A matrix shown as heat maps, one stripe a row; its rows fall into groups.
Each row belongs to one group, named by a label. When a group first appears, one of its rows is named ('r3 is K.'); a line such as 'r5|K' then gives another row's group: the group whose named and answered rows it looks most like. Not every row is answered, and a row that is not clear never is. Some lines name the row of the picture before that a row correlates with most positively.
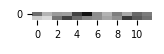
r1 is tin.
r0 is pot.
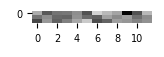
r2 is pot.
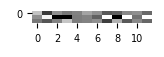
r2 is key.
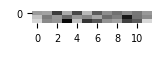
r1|tin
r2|tin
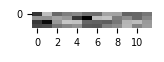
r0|pot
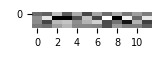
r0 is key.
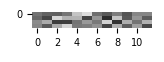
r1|key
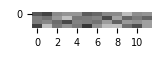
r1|key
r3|pot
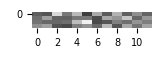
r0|key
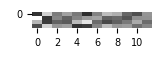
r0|pot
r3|pot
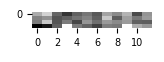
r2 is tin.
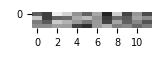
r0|key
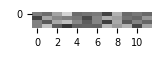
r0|key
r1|pot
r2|key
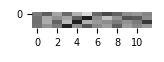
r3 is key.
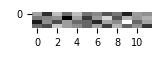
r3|key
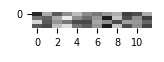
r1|key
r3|key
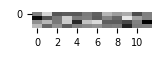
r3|tin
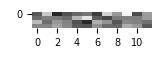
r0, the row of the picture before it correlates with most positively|0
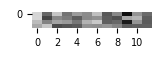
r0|tin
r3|tin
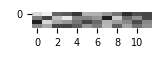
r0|tin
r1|key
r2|pot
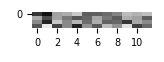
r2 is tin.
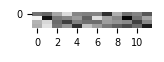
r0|key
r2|tin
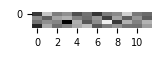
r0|pot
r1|key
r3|pot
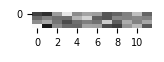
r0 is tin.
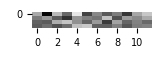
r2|key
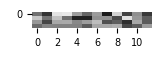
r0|key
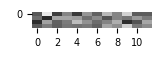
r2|pot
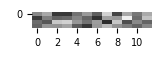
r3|pot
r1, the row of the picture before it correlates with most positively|3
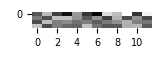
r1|key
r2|pot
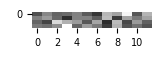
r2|key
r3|key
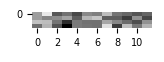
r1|tin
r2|tin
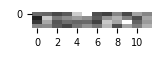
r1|pot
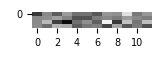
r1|pot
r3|key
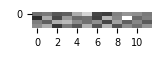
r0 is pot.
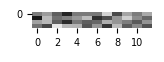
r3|key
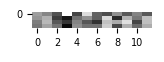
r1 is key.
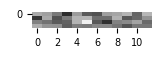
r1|pot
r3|tin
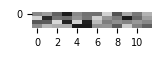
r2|key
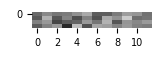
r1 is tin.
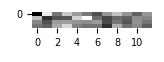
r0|pot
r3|key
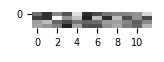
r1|key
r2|tin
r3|tin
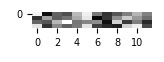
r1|pot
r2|key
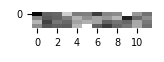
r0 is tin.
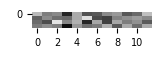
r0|tin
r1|pot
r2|key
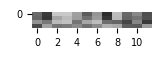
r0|key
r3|pot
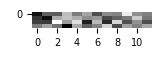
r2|key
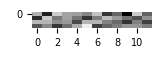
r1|pot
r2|tin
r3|pot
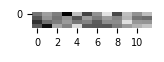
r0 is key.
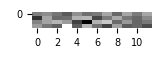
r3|key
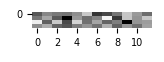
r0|pot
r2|tin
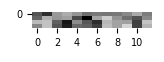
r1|pot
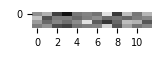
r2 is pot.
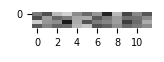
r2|tin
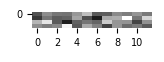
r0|pot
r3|key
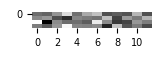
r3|key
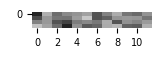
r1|pot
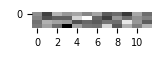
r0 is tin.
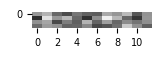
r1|pot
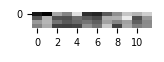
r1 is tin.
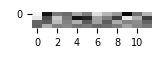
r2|key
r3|pot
